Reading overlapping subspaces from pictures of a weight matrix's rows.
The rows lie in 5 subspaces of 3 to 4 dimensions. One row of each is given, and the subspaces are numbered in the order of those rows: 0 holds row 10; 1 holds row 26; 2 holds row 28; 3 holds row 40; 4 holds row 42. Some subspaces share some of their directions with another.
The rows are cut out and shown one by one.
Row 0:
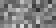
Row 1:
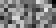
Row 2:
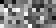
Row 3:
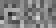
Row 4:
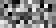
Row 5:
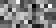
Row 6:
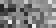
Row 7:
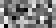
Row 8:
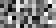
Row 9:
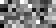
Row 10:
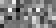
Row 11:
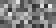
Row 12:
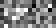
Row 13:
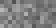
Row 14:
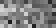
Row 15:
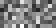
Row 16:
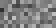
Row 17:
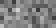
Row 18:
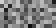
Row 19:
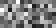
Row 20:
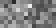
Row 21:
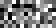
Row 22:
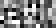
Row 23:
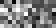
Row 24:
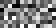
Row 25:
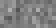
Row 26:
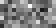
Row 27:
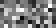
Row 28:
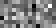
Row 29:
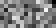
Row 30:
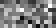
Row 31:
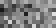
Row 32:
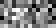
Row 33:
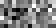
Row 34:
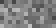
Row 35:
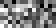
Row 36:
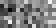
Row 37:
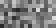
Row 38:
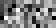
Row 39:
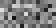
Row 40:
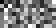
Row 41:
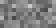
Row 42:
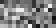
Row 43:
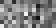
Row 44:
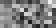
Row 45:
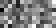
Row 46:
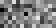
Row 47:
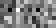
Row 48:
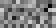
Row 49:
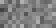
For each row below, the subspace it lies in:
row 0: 1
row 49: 1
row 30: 4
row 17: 0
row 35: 2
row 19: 2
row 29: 3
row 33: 4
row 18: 3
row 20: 1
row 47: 0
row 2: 3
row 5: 2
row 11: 2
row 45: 3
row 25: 0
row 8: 0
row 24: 3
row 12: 4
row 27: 4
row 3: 2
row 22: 2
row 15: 1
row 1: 3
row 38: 0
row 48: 4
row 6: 0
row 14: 0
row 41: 1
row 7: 4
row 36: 0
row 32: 4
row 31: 0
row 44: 4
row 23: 4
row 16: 3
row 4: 2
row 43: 2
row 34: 3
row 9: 1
